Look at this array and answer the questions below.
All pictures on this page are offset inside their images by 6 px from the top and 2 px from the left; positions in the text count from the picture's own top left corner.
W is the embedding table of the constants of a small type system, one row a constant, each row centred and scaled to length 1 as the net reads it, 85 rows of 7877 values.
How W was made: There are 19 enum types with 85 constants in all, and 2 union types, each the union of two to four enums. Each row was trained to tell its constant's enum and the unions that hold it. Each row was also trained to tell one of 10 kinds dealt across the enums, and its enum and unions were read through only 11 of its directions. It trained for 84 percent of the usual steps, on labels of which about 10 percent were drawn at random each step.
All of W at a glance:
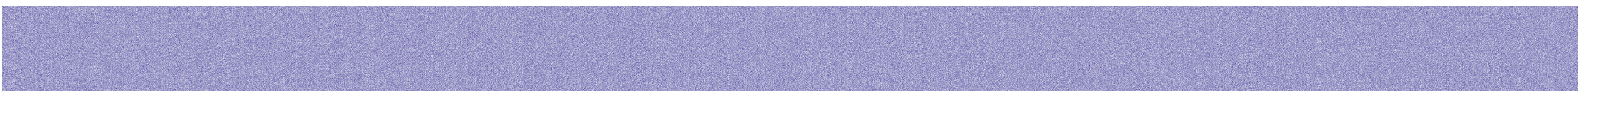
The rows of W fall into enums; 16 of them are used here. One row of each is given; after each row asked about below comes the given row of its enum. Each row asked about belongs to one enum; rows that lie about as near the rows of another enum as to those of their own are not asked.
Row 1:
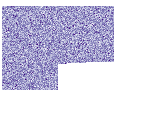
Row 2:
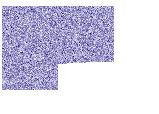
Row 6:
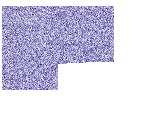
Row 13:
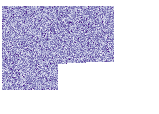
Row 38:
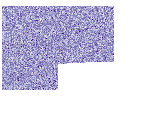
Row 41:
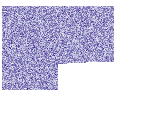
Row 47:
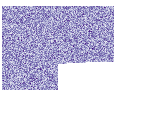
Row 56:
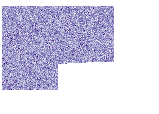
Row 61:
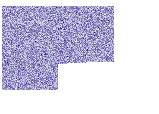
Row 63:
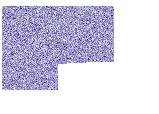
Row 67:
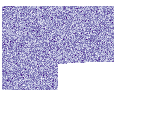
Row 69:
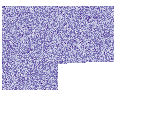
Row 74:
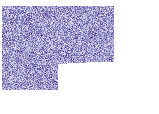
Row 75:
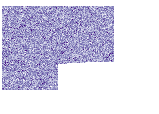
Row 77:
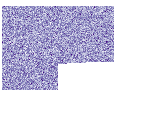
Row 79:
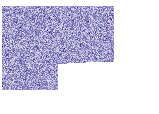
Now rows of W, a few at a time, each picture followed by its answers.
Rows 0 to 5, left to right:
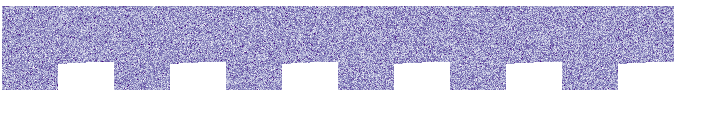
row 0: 75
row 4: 1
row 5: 38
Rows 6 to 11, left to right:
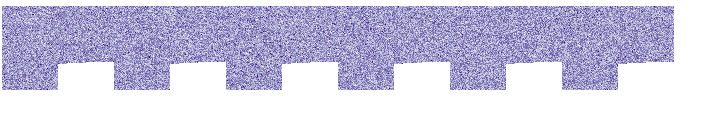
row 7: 69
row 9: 77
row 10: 1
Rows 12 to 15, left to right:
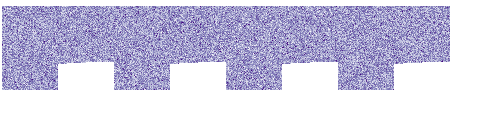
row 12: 77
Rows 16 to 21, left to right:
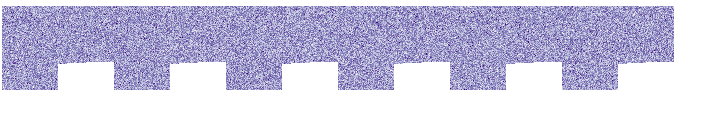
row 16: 74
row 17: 69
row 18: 77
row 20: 79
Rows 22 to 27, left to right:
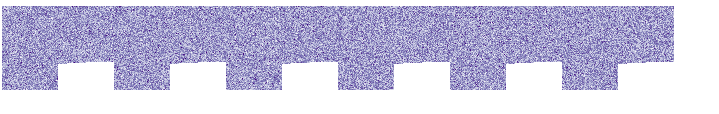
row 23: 41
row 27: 69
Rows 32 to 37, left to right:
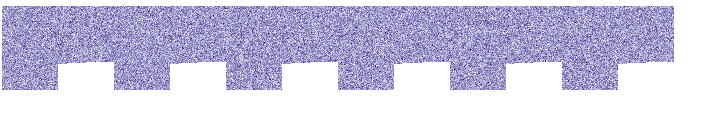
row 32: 75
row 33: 38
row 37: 41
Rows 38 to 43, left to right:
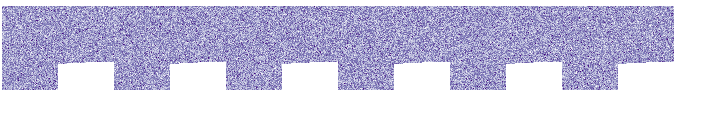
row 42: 79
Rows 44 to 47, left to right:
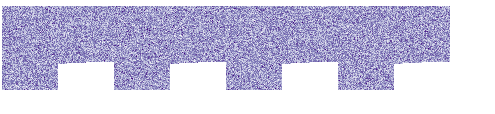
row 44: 74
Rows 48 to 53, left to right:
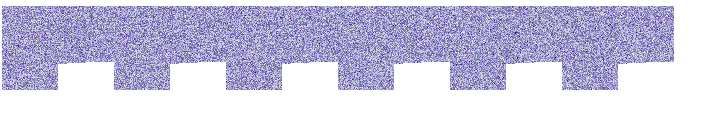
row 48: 47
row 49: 1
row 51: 47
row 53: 41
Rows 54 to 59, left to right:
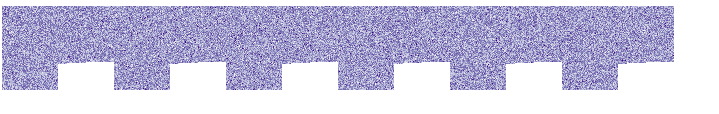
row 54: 47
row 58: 79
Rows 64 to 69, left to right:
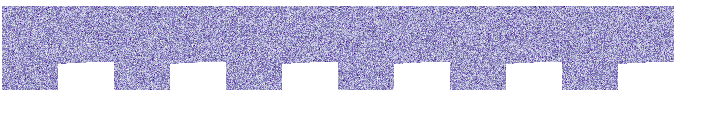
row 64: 77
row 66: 77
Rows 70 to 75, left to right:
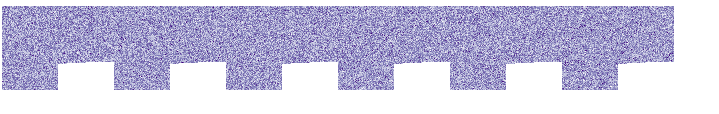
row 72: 1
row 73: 74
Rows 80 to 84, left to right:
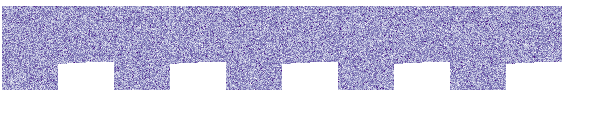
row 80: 47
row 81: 74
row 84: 69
